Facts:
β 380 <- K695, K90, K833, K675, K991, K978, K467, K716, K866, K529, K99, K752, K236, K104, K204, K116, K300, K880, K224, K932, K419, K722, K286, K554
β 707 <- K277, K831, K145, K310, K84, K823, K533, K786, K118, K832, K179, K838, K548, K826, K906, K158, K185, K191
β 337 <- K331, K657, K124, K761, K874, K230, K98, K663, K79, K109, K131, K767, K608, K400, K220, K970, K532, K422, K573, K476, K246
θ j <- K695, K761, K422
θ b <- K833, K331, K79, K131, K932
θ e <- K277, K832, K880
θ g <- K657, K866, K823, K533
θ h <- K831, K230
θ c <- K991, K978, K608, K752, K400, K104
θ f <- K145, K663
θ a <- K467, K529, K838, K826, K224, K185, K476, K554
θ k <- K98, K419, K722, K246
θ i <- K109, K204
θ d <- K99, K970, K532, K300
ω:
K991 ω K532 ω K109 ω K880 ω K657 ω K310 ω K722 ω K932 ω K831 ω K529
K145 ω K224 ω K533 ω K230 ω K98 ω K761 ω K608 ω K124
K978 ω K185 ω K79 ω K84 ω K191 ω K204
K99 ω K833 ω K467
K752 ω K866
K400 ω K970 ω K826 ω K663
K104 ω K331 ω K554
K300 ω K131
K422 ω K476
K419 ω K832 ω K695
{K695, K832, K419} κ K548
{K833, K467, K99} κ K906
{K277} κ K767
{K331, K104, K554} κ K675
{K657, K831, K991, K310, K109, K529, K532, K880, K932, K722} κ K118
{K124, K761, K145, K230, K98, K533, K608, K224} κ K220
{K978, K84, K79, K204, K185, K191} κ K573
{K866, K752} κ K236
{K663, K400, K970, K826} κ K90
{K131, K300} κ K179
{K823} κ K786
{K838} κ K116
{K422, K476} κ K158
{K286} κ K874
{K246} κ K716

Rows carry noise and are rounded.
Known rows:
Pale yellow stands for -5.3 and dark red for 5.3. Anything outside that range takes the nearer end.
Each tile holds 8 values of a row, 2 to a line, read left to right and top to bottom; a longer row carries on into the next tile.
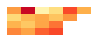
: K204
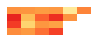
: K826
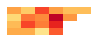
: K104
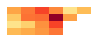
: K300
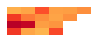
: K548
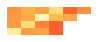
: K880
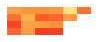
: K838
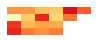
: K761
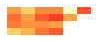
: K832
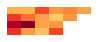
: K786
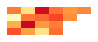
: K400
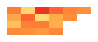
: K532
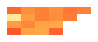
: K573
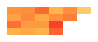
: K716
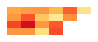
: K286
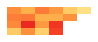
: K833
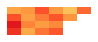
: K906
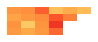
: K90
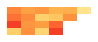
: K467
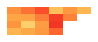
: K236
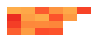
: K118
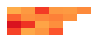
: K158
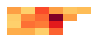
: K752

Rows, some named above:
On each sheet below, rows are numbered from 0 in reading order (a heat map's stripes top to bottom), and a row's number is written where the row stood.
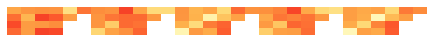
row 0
K838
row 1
K866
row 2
K880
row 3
K866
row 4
K880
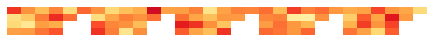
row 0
K79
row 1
K230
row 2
K84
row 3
K109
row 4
K419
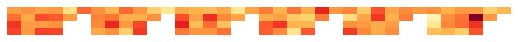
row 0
K838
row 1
K833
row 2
K533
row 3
K663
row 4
K220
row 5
K978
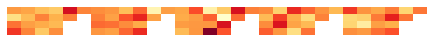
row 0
K98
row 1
K185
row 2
K529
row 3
K970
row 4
K79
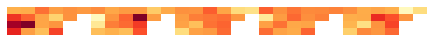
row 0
K786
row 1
K978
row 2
K866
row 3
K573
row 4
K224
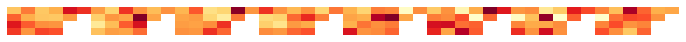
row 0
K310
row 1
K991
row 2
K722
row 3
K79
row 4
K145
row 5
K831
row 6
K124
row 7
K422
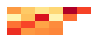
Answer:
K608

